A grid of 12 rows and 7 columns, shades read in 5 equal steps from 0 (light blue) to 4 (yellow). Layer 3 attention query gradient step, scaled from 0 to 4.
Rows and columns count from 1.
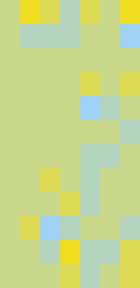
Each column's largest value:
2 4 3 4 3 2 4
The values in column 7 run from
0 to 4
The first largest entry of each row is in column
2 1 1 5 1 1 1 3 4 2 4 4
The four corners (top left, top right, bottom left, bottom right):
2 4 2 3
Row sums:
19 9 14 16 11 13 12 14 14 11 14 15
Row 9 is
2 2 2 3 1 2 2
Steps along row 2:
down same same up same down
